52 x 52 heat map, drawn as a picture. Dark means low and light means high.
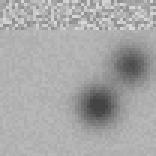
Seam: horizontal, 20% of the way down, the bottom part calmer. Odd rows or columns: none. Mirror symmetry: none. Histogram: skewed, a long tail of low values. Dips: two.
